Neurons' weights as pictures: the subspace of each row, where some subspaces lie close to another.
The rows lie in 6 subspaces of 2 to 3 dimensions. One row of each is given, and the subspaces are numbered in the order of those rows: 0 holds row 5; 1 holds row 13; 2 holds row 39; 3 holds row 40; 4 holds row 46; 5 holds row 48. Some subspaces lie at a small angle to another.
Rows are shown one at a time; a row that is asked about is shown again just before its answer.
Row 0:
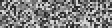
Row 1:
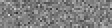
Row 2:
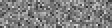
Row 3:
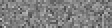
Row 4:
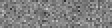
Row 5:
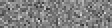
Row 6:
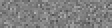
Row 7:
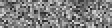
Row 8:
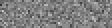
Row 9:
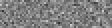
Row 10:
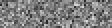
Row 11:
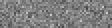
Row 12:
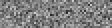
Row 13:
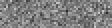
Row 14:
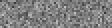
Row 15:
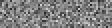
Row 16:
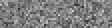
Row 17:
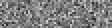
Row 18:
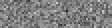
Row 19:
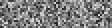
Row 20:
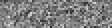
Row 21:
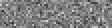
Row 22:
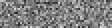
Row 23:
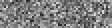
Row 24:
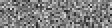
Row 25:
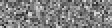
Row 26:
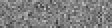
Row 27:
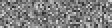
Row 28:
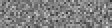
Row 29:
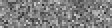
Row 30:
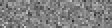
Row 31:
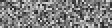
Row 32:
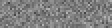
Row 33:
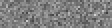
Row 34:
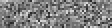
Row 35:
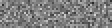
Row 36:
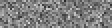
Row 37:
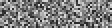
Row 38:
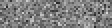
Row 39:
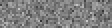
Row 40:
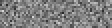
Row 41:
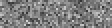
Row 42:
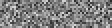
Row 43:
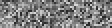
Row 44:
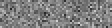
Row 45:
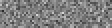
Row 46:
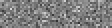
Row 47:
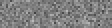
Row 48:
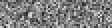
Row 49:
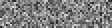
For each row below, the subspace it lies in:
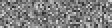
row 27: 5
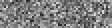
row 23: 1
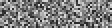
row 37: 0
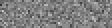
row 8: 3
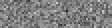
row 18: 1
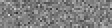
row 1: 1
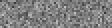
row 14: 5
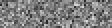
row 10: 2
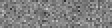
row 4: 4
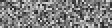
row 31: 1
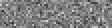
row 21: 3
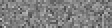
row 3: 3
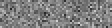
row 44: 4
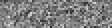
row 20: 5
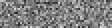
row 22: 1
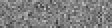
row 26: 5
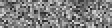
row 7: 4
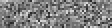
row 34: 5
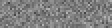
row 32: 5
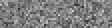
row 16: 2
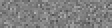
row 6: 0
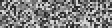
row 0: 0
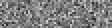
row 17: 2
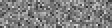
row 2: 2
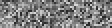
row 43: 2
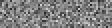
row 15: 4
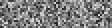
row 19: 0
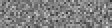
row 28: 5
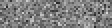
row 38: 1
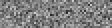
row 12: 5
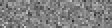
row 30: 2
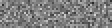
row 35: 2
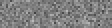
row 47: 0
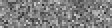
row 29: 4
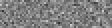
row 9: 3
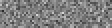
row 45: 3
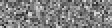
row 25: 2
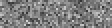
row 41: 4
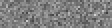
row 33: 0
